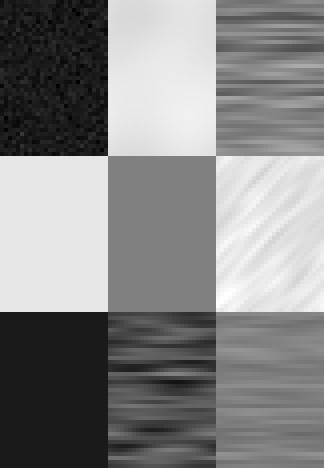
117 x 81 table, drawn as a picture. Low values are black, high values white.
The table splits into 3 rows of 3 panels. Panel 1,1: very low, fine-grained, faint in contrast. Panel 1,2: very high, smooth, faint in contrast. Panel 1,3: middling, streaked across. Panel 2,1: very high, flat. Panel 2,2: middling, flat. Panel 2,3: very high, slanting up to the right, faint in contrast. Panel 3,1: very low, flat. Panel 3,2: low, streaked across. Panel 3,3: middling, streaked across, faint in contrast.
